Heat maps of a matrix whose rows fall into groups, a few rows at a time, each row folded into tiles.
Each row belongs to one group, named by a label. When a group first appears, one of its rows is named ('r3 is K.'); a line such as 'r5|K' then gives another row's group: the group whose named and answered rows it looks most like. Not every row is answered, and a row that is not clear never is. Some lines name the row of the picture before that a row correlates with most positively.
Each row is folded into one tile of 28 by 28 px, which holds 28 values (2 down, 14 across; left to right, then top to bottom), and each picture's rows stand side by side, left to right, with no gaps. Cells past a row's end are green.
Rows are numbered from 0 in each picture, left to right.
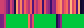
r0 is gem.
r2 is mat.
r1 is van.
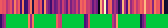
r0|mat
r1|van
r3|gem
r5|mat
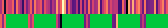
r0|van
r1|van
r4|gem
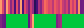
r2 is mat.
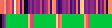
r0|mat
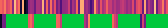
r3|gem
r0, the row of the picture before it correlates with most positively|0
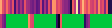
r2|gem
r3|mat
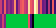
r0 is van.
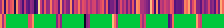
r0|van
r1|gem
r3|mat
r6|gem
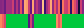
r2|van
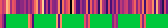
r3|van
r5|van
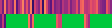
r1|van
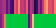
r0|gem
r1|gem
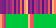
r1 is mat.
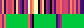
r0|van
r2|mat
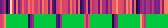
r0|gem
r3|van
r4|mat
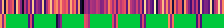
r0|van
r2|mat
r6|van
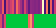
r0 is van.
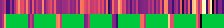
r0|gem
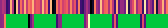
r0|gem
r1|mat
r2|mat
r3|gem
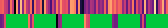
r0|gem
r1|van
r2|mat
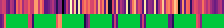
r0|gem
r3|mat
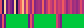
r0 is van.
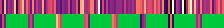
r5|mat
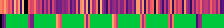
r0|mat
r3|van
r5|van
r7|mat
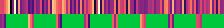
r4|van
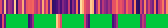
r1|mat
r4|mat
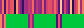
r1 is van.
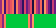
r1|van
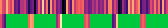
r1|gem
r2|gem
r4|gem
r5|gem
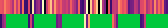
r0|mat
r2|mat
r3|van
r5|mat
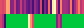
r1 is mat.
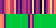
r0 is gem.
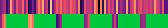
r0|gem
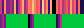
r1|mat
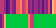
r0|gem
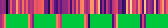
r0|gem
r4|gem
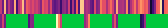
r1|mat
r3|gem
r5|gem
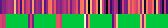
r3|van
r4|gem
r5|van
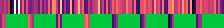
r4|mat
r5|mat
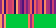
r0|van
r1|van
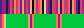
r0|gem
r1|van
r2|van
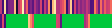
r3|gem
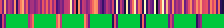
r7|mat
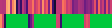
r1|mat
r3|gem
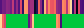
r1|gem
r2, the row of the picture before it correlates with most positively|0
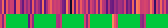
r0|van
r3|van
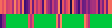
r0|mat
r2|van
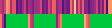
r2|gem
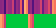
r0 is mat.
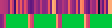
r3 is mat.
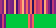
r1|van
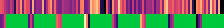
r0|gem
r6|mat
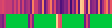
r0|mat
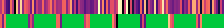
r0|gem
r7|van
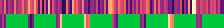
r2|gem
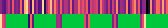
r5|gem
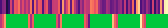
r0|gem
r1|van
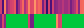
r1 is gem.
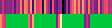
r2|gem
